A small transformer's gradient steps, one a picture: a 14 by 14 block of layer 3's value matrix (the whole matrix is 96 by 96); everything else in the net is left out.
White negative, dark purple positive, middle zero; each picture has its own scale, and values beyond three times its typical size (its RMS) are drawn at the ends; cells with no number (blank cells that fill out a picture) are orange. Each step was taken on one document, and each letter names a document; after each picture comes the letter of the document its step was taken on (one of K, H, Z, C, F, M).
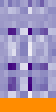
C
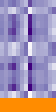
C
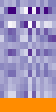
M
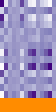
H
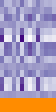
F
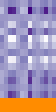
M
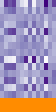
M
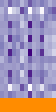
C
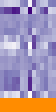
C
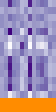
C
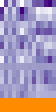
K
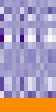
F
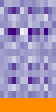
M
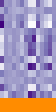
H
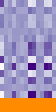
H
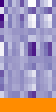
H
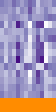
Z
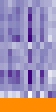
C
